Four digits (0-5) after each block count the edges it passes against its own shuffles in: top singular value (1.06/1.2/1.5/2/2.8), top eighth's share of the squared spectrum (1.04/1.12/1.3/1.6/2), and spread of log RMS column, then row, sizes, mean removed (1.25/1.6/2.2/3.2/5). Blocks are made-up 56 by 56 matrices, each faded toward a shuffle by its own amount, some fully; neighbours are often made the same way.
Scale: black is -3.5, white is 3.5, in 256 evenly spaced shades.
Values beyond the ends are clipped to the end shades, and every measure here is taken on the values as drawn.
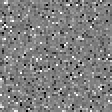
0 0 0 0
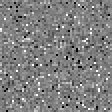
2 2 0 0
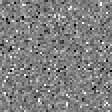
3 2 0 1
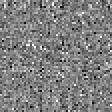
3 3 1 1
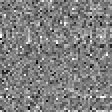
4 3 2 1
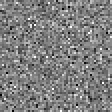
3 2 0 0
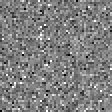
1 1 0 1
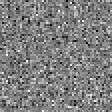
3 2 0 1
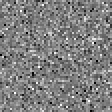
0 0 0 0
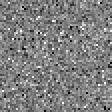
1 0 0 0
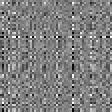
5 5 4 3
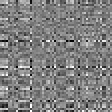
5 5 3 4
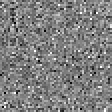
3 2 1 0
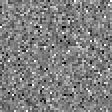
1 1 0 0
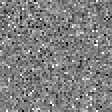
0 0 0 0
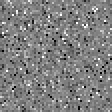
1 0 0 0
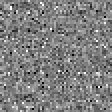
4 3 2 2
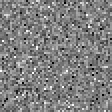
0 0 0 0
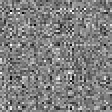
4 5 2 3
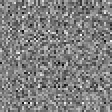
4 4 2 2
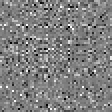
4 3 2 2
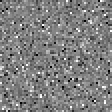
0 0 0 0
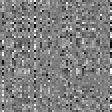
4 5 3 2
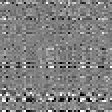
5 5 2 4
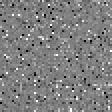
1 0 0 0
